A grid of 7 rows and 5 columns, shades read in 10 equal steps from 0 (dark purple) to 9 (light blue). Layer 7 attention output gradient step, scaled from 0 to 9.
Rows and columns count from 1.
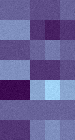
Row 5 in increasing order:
0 0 7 7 9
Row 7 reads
2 2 5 6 5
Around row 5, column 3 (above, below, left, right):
2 4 0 9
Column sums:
25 25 27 30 29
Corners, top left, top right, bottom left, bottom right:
4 4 2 5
